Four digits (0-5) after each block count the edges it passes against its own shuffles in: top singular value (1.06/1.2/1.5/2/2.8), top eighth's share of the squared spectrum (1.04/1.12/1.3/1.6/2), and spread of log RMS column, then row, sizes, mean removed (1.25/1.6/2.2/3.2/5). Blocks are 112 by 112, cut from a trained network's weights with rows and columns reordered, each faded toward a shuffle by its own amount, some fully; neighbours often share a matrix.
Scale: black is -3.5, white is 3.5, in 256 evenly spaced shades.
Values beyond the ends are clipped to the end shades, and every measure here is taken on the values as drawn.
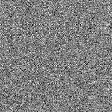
4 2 0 2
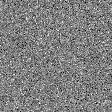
1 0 0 0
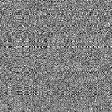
5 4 1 3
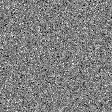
0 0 0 0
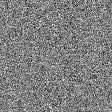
1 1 0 0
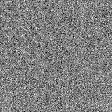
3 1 0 1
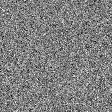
0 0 0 0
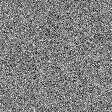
0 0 0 0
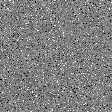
2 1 0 0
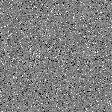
2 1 0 0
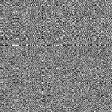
5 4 2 3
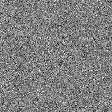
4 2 0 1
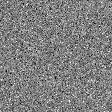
2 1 0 0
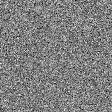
0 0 0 0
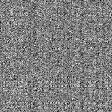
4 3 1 2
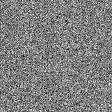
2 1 0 0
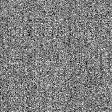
3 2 0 2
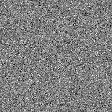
3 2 0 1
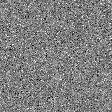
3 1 0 0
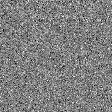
3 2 0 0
